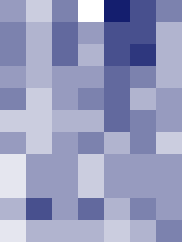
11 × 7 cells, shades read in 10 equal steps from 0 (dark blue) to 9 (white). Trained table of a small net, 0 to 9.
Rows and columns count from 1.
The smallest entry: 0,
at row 1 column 5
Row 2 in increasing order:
2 2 3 4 5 6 6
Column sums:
64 64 52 62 42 43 58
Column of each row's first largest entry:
4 2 2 2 2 1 2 1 1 1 1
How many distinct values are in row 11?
4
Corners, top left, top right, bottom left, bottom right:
5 4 8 4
